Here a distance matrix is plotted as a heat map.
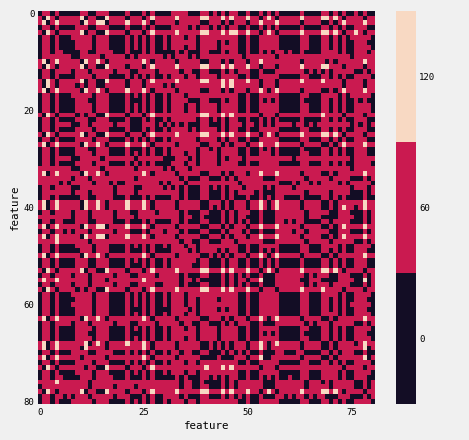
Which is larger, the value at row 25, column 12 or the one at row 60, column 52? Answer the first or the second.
the first
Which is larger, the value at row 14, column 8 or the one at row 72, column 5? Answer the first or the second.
the first
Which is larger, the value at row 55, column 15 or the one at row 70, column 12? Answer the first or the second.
the first
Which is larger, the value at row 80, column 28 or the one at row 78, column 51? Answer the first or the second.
the second
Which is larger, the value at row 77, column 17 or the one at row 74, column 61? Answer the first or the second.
the first
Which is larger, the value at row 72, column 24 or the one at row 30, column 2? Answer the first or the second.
the second
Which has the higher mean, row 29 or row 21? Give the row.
21
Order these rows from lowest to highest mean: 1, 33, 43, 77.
43, 77, 33, 1
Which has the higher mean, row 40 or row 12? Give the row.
40
